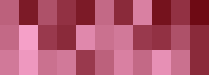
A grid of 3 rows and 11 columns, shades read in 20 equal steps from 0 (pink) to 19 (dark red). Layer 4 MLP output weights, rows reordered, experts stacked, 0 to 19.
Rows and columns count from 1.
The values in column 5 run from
3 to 17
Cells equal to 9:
0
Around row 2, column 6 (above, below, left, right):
7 8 3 5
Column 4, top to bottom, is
14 15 5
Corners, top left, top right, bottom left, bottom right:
8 19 5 15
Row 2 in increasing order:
0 3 5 6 7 10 13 13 14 15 15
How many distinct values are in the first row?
9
